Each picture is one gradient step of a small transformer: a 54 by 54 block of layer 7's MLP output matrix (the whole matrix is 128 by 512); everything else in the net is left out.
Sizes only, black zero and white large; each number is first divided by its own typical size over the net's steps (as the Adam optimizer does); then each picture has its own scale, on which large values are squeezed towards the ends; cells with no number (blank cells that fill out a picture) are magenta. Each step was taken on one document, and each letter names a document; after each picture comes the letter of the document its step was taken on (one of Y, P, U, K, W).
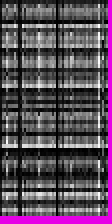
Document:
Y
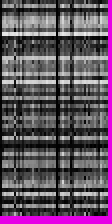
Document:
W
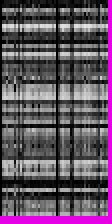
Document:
W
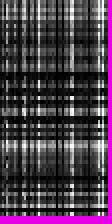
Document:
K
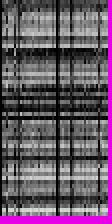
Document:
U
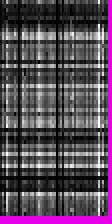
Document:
Y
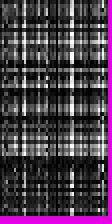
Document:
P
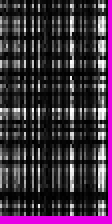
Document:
K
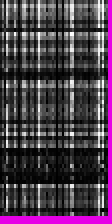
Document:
K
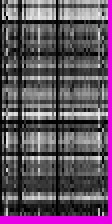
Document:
U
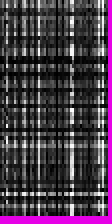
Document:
K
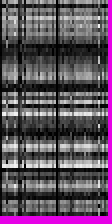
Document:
Y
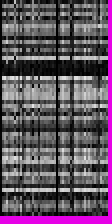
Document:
W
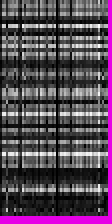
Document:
Y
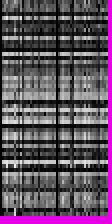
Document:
W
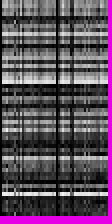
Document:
W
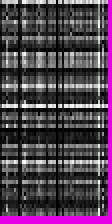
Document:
Y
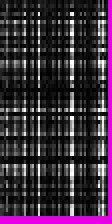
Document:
K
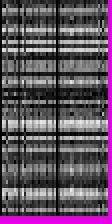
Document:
P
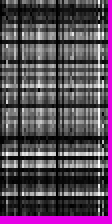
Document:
Y
